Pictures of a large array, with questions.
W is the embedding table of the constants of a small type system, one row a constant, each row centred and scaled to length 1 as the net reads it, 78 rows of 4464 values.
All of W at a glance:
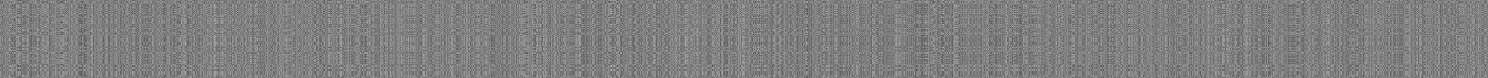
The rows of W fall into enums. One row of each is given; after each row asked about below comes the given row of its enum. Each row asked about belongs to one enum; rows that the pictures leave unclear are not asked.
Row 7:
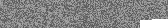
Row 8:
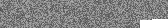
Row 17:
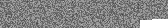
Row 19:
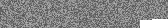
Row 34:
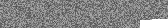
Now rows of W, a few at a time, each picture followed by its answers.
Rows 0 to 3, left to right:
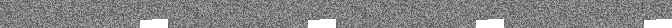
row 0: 17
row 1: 34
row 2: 34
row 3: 17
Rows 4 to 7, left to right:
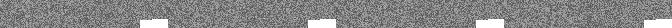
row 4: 8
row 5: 19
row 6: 19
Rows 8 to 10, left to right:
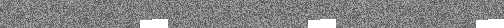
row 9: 17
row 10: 8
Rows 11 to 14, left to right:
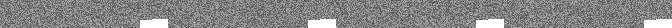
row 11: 17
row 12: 19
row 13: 17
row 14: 8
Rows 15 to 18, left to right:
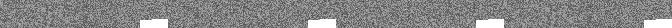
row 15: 7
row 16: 34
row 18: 7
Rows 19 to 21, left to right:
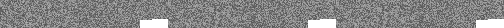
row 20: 7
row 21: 7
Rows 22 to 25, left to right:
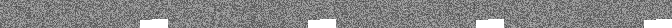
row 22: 34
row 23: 7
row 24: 17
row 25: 19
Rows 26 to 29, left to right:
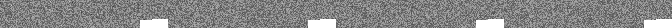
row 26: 17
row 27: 19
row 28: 34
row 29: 8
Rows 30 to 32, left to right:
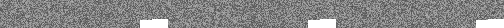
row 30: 8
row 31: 7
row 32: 34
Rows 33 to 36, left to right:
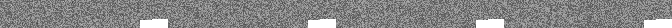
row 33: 17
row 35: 8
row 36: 7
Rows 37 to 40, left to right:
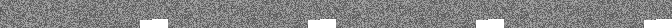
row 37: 19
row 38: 8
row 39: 8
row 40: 8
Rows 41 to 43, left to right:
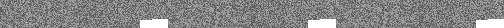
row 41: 19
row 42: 7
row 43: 7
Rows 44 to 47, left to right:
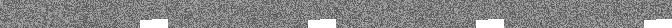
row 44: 7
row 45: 8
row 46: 19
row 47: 17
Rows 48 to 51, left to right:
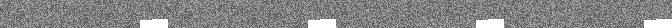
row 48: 8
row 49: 8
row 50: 17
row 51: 19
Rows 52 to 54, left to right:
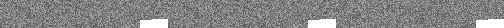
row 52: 34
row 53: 34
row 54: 8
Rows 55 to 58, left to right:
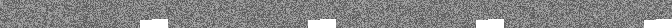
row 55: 7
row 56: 19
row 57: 8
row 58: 34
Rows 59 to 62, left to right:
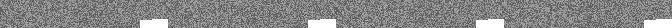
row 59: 19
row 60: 8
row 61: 19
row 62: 7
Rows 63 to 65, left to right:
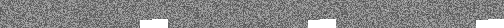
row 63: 19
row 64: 34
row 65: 17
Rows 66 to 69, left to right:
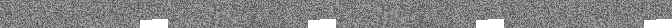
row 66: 17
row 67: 7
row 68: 7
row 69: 17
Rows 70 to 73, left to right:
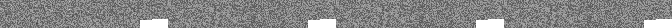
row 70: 17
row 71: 7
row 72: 7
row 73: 7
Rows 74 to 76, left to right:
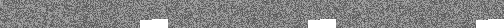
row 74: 7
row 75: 8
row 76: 8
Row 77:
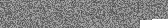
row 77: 17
